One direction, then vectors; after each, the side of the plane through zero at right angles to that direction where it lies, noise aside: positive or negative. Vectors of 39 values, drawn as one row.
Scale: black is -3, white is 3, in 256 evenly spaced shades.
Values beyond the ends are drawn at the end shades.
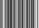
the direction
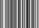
positive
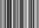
positive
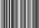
negative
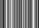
negative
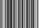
positive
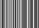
negative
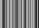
negative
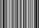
negative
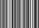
negative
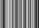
negative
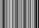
negative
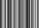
positive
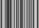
positive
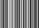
negative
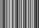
negative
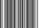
positive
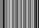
negative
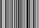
positive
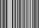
negative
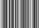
negative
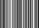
negative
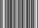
positive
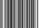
positive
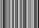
negative
